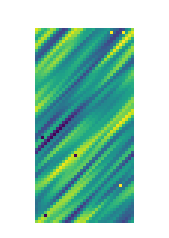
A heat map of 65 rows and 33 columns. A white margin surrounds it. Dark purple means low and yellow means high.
Streaks slant up to the right. There is no overall slope. The middle left is the ninth with the lowest average. Six lone cells stand out: three far higher and three far lower than their neighbours.
